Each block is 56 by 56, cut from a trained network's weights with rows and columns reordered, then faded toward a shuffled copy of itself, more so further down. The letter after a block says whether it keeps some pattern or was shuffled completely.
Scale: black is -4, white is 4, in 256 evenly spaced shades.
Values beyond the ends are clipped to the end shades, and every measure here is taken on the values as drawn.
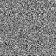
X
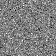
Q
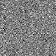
X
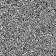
Q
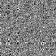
X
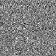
X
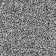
Q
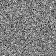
Q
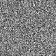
X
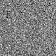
X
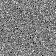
Q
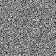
X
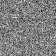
Q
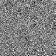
X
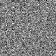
X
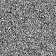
Q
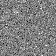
Q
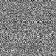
X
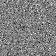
Q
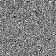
X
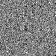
X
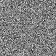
X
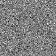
X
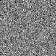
X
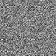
X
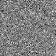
X
